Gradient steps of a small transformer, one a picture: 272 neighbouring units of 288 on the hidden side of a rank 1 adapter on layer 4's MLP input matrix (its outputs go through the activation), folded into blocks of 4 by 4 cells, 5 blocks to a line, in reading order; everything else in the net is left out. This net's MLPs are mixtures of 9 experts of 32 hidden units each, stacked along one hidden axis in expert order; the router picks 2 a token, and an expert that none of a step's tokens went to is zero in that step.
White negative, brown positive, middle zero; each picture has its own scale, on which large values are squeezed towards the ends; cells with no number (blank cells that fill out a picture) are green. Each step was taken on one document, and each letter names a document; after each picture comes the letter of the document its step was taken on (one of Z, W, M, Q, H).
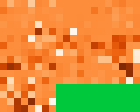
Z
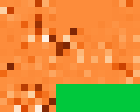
Z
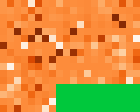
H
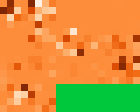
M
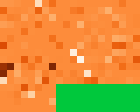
M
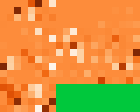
M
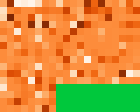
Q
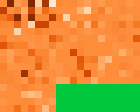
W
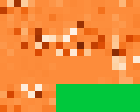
H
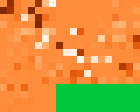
M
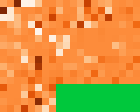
Q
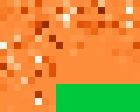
W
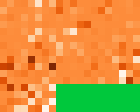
Z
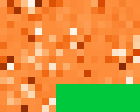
H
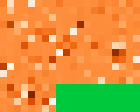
H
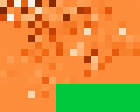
W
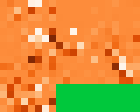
Z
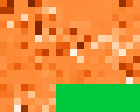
Z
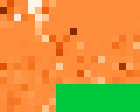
M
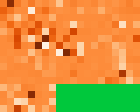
H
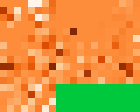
M
